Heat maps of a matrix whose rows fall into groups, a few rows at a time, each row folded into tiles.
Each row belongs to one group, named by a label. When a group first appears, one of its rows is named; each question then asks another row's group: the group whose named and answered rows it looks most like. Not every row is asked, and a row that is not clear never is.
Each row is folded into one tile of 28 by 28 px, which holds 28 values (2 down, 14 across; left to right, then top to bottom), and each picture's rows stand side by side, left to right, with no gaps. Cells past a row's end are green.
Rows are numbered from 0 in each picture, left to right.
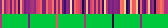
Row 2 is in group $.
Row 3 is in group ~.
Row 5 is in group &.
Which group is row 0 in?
~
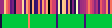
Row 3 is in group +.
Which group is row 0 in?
+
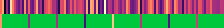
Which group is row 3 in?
~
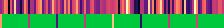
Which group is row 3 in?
&
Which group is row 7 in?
&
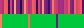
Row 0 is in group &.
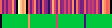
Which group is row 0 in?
$
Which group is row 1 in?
&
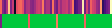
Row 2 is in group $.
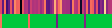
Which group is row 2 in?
+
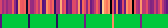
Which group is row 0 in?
$
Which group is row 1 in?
$
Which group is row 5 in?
$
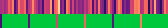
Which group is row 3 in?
&
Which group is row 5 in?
&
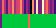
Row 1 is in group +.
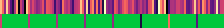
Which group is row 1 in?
$
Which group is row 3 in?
~
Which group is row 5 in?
$
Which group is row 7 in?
~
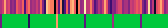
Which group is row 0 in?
+
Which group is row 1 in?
$
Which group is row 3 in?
$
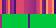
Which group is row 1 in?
$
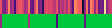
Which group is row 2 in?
$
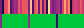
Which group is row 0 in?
+
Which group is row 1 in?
~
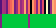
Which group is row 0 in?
$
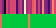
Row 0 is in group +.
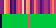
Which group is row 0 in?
+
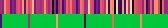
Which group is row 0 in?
+
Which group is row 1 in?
+
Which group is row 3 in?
+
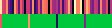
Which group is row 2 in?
$
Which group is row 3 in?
+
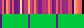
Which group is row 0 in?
~
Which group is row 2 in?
$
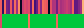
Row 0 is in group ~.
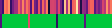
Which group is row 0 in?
+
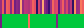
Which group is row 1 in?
&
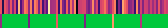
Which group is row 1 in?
~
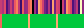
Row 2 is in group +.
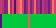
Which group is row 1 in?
&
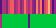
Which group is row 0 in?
$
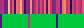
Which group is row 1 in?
~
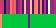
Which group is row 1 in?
~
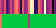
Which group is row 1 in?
+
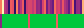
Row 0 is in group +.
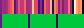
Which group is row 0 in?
$
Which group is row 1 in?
+
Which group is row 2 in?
$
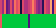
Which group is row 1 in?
+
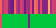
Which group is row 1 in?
~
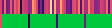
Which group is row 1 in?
+
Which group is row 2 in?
+
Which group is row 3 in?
+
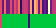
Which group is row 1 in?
~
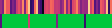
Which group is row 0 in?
+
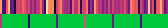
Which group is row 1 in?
$
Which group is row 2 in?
+
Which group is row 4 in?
$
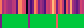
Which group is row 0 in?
$
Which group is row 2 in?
&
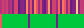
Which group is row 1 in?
~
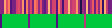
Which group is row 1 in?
~
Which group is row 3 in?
~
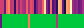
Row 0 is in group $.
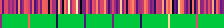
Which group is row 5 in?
+
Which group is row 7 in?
~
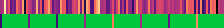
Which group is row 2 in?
+
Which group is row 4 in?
&
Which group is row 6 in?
$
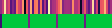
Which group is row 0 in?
+
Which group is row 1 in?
~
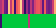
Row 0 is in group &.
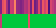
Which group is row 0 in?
&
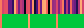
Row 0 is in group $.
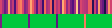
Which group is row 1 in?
+
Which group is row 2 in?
~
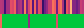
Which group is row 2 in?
&
